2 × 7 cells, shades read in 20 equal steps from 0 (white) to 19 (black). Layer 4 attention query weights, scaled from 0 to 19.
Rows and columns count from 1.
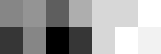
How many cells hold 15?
2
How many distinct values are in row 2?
6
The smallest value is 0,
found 2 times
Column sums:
24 17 31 21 6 3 1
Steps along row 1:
down up down down same down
